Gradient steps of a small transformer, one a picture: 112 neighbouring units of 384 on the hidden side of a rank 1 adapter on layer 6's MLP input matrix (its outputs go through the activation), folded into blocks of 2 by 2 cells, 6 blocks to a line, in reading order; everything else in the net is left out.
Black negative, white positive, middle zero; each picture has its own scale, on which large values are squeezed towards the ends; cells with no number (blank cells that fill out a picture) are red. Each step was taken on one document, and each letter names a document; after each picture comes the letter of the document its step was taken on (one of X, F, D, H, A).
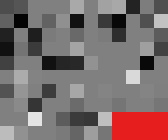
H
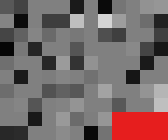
H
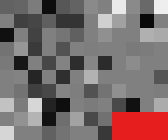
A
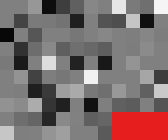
A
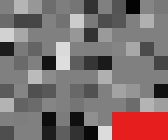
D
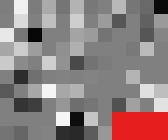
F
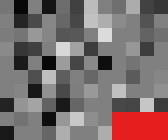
A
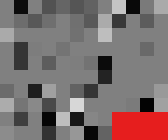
D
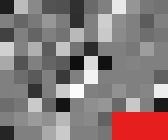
A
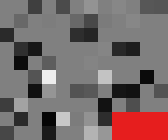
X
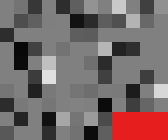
X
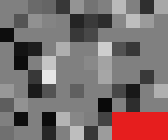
X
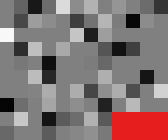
X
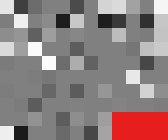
H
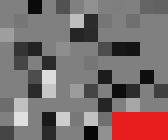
X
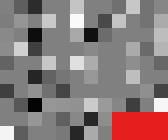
F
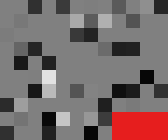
X
